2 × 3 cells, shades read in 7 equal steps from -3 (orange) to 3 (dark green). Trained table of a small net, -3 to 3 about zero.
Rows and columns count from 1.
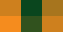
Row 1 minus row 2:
1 1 1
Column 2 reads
3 2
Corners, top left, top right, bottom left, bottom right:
-2 -1 -3 -2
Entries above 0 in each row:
1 1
